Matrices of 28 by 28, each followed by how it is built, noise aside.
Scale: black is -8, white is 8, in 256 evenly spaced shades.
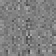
low rank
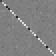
diagonal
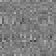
low rank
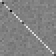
diagonal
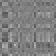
low rank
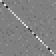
diagonal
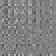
low rank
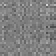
low rank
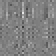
low rank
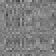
low rank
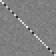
diagonal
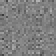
low rank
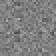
low rank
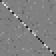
diagonal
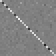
diagonal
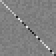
diagonal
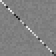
diagonal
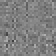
low rank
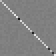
diagonal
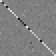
diagonal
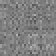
low rank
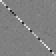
diagonal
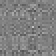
low rank
